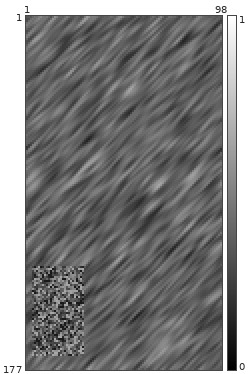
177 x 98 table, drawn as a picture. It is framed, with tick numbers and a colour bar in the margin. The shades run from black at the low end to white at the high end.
Grain: diagonal, up to the right. Roughest part: bottom left. Mirror symmetry: none. Odd patch: rougher, in the bottom left. Slope: none.
